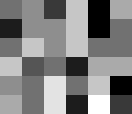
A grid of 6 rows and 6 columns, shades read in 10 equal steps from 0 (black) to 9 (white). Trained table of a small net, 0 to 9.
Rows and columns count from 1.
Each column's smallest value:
1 3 2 1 0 0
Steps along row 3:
up down up down same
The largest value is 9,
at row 6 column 5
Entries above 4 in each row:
3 3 3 3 3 3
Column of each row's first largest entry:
4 4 2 1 3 5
